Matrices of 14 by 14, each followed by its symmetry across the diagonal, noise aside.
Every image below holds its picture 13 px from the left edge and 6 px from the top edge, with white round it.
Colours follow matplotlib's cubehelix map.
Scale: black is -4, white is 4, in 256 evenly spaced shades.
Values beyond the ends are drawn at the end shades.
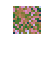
antisymmetric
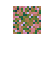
symmetric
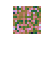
antisymmetric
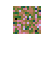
neither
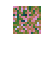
neither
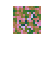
antisymmetric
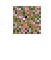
antisymmetric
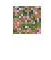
neither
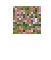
neither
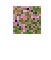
symmetric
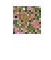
antisymmetric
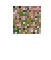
neither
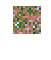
neither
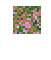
neither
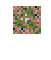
symmetric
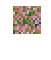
neither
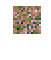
antisymmetric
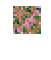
symmetric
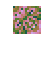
symmetric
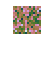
neither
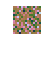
antisymmetric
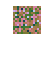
antisymmetric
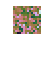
antisymmetric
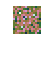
symmetric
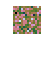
neither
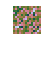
symmetric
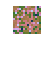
symmetric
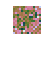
symmetric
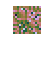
antisymmetric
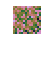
symmetric
